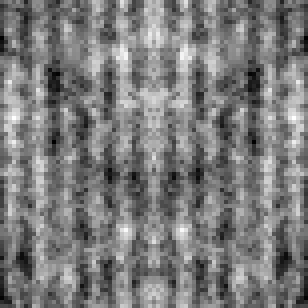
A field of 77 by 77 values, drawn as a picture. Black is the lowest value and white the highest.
It is mirror symmetric from left to right. Overall the values sit about 50% of the way up the scale. The ninth with the highest average is the top middle. Upright stripes repeat 11 times across the table. Streaks run downward.
